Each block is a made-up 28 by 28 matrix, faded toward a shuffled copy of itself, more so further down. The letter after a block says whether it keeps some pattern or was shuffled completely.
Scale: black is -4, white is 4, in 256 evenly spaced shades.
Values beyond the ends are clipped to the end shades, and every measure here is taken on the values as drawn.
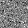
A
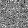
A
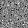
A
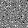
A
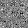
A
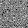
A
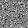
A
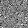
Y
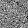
A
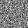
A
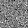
A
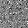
A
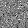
Y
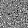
A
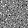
Y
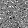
Y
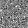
Y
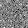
Y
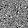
Y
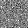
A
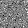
Y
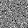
A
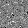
Y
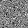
Y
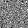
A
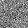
Y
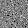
Y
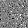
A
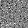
A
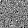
A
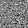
Y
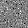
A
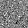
A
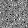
Y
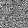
A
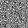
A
